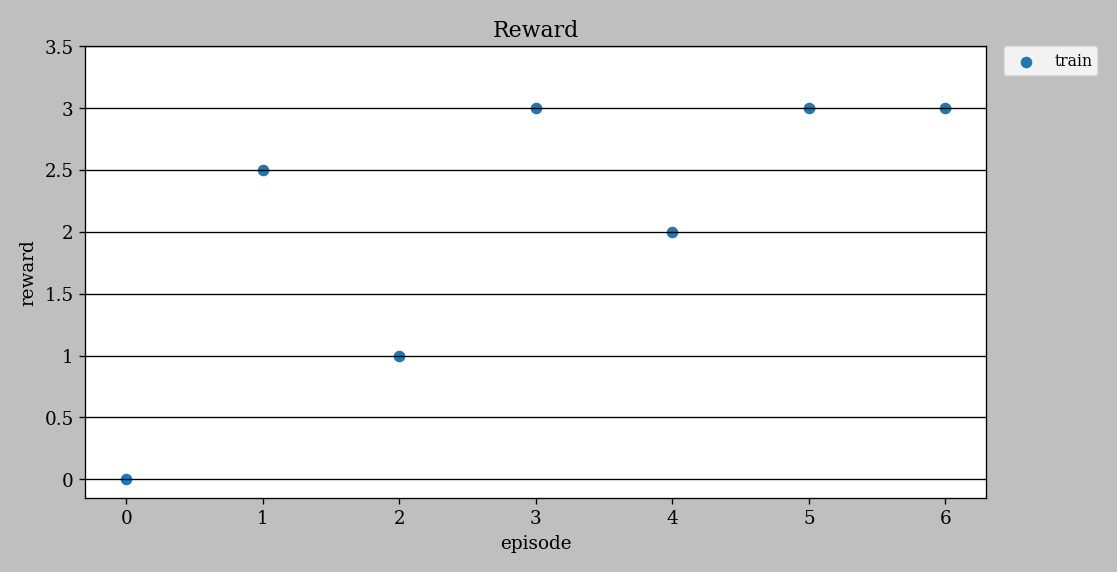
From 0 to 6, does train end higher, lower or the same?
higher
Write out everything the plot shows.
Title: Reward
x-axis: episode, ticks 0 1 2 3 4 5 6
y-axis: reward, ticks 0 0.5 1 1.5 2 2.5 3 3.5
Legend: train
Values:
train: 0 2.5 1 3 2 3 3
